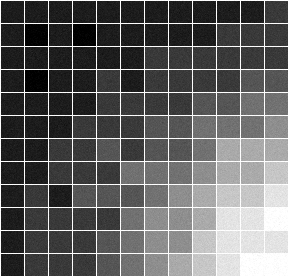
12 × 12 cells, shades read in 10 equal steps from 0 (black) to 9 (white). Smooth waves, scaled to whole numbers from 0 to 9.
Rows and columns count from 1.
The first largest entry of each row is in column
12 10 7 11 11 12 10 12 12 12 10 11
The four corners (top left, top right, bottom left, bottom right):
1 2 1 9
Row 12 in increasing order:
1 2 2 2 3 4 5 6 7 8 9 9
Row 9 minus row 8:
0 1 -1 1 1 -1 0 1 1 1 1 1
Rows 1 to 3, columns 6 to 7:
1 1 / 1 1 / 1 2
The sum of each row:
13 13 18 20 26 32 39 44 50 54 55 58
